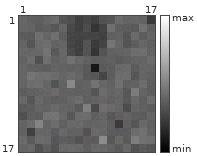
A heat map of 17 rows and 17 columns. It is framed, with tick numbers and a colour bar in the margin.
Histogram: skewed, a long tail of low values. Average level on the scale: 40%. Stripes: none. Odd patch: lower, in the top middle.
